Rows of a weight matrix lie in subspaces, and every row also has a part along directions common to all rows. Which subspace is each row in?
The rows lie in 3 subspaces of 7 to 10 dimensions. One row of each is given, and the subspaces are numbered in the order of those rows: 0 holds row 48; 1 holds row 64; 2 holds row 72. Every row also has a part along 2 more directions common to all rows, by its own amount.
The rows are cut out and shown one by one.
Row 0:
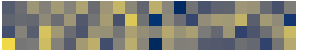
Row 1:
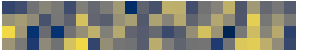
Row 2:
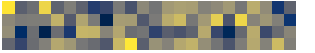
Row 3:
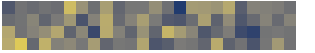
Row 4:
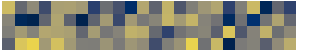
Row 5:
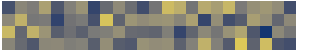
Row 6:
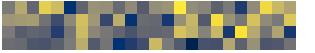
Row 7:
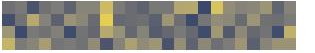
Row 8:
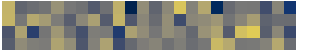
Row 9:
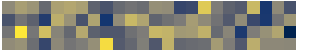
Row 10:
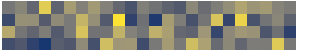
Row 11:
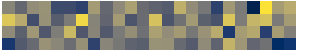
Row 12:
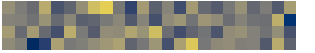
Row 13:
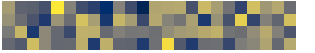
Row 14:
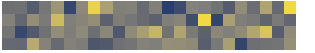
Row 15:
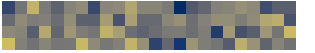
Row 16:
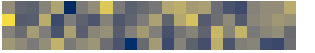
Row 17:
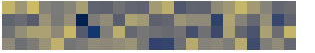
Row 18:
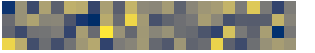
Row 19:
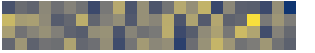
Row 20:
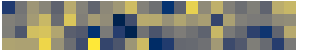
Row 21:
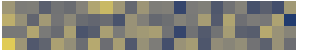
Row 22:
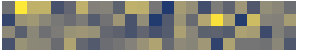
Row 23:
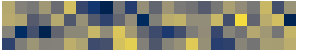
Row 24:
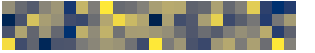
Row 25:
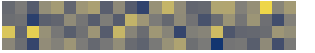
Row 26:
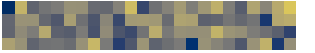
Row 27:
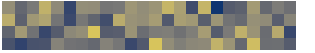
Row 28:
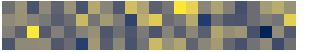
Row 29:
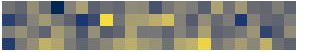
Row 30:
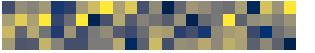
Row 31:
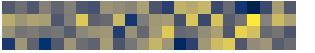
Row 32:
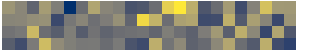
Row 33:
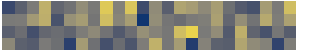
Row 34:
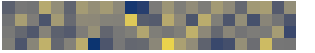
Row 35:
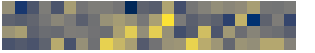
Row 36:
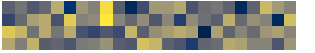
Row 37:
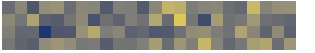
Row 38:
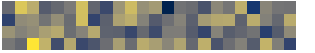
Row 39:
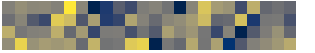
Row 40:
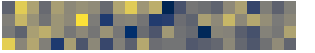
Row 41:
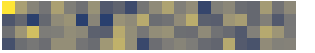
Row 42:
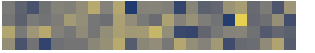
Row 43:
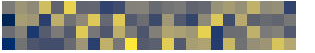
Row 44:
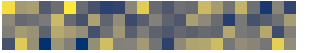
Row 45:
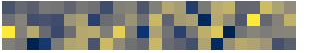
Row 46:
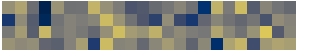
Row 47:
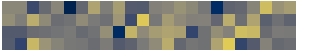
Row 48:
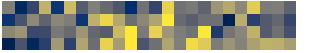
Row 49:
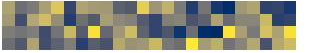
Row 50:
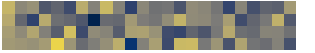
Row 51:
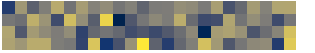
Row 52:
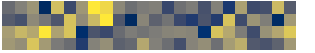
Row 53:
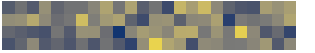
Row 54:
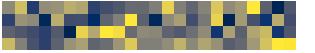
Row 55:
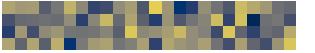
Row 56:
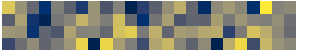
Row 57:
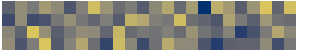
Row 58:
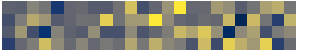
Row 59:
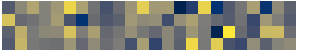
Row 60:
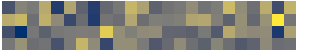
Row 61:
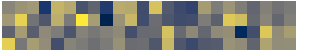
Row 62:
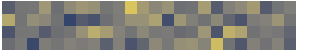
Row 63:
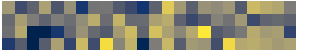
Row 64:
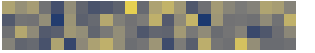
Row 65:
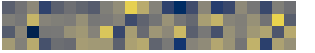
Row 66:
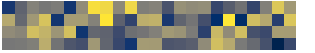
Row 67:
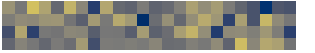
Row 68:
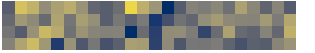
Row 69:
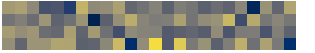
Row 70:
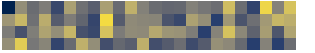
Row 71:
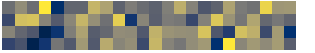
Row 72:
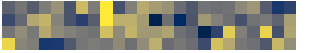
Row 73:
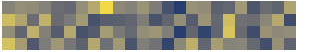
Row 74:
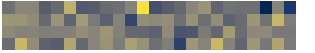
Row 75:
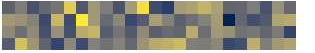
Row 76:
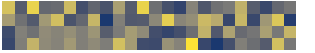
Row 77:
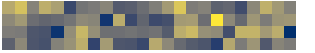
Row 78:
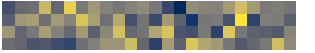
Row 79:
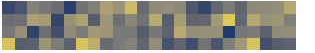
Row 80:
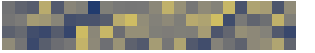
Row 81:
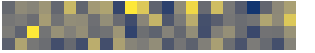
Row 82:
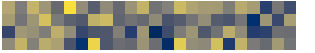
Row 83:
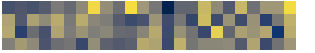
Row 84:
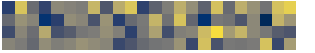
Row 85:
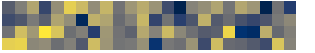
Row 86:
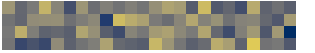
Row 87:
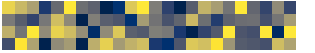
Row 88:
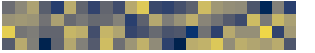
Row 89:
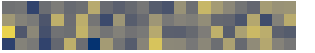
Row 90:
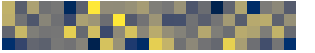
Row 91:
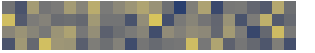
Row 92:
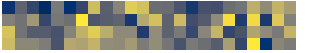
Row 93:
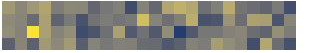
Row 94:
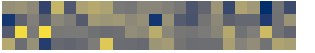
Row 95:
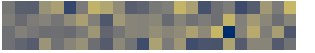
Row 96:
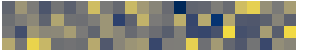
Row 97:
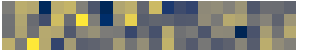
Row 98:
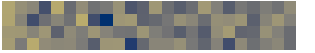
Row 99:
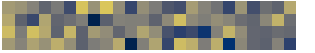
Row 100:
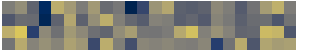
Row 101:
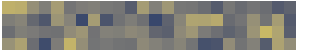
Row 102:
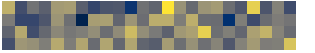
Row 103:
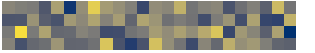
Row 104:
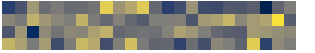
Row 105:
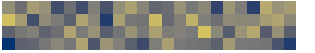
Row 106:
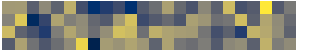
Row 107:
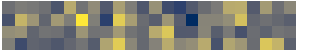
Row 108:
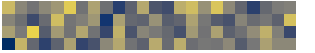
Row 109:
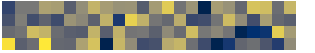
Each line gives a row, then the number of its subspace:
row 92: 1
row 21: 0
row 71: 0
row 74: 1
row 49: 2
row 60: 2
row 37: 2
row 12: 0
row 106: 2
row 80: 2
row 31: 1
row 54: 2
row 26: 2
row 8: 1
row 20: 2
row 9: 2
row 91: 2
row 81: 1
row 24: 2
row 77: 0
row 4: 0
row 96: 1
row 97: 0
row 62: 2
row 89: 1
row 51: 2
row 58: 0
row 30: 0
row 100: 2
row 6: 0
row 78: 0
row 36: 2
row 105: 2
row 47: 1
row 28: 1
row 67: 1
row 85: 2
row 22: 0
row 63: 0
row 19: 1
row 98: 0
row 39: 2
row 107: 0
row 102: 0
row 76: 2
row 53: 1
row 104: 1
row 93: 1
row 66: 2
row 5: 1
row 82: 1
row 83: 1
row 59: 2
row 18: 2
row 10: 0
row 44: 1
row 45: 1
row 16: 0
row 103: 2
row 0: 1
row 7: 2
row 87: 1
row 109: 1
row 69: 0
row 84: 2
